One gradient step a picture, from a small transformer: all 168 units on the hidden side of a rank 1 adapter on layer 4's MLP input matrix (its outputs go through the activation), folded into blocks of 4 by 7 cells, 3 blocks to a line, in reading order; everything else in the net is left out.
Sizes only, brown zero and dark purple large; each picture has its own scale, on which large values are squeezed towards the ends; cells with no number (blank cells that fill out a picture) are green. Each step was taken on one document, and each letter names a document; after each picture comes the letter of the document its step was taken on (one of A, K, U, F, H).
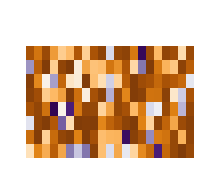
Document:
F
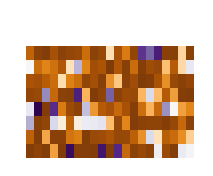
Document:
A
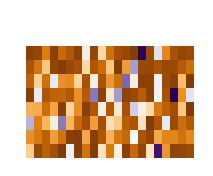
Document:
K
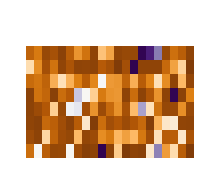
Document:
K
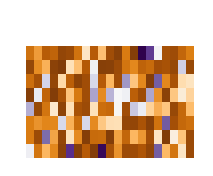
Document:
K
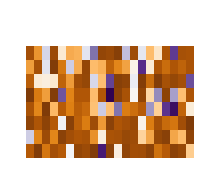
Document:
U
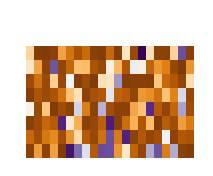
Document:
F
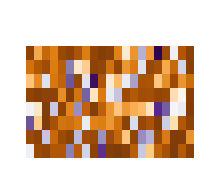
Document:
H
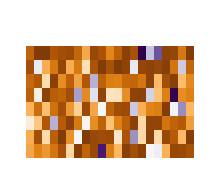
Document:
K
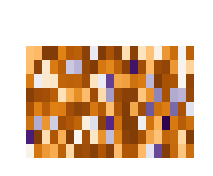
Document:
U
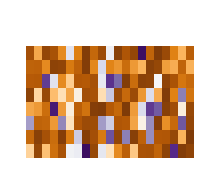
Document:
F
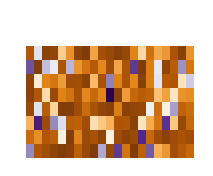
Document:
U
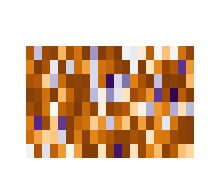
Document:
U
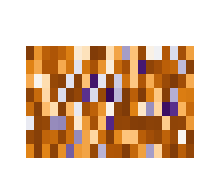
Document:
H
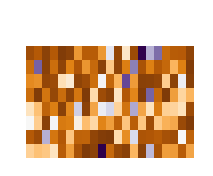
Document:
K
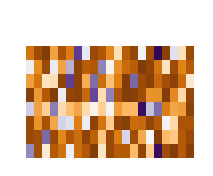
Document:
H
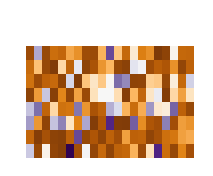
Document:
H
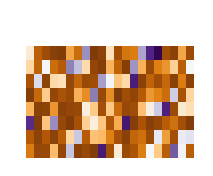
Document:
A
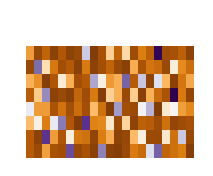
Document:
K
